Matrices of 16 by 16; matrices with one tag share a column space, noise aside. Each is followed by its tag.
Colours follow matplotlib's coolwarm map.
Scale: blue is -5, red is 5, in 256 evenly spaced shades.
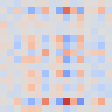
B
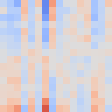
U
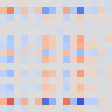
B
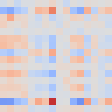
B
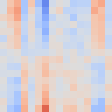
U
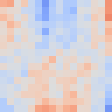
U
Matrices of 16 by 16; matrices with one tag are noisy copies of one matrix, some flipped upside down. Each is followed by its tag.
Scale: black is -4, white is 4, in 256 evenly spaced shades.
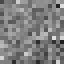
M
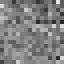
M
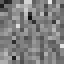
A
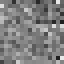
M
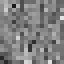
A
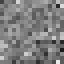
M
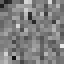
A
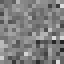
M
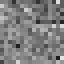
M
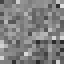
M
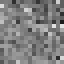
M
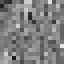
A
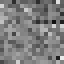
M
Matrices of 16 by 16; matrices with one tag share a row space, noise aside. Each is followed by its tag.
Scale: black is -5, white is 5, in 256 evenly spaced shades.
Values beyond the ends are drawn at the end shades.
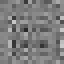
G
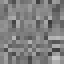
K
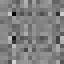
G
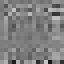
K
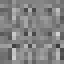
G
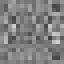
K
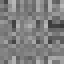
K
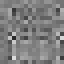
G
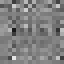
G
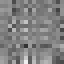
G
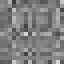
G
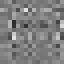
G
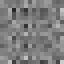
G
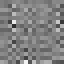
G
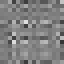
G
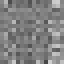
K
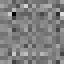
G
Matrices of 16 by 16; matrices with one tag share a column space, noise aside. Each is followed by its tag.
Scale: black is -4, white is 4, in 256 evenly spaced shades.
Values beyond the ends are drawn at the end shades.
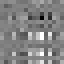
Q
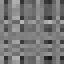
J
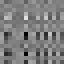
Q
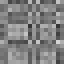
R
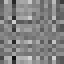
J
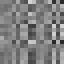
R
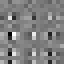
Q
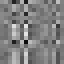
R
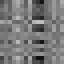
J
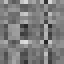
R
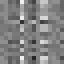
J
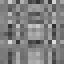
R
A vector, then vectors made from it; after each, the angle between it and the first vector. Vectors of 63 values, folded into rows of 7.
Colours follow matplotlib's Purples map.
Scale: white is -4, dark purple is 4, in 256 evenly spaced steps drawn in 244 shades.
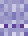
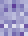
nearly opposite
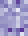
orthogonal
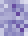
partly opposed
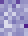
partly opposed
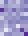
orthogonal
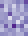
partly aligned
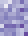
partly aligned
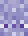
nearly parallel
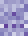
nearly parallel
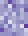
partly opposed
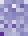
partly aligned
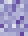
partly opposed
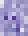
orthogonal
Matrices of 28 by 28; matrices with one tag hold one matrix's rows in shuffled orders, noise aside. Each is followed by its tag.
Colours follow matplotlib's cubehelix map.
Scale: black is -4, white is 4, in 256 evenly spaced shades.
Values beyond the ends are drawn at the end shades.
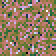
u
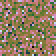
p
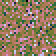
u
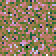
u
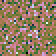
u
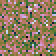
u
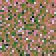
p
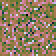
u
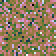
p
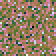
p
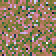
u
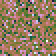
u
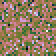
u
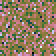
p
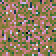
u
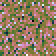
p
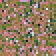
u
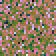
p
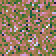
u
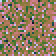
p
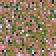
p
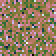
p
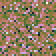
u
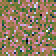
u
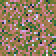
u
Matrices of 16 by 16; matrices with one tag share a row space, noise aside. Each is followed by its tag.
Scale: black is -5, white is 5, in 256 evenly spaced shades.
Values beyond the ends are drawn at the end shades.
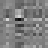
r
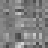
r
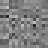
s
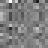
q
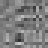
r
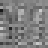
q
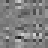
r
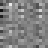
q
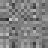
s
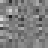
q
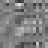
r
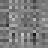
s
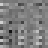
q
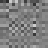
s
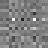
s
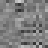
r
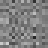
s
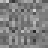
s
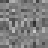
s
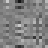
r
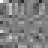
q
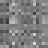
s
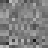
s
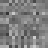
s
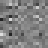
q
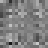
q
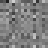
s
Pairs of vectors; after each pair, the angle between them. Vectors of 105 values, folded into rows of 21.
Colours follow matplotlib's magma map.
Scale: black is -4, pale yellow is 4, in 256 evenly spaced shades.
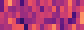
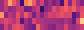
partly aligned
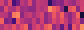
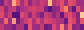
nearly opposite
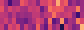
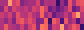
nearly opposite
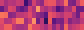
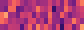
partly aligned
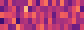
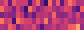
nearly opposite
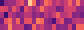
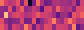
nearly opposite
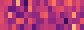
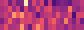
partly opposed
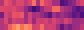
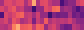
nearly parallel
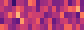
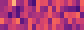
nearly opposite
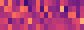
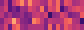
partly opposed
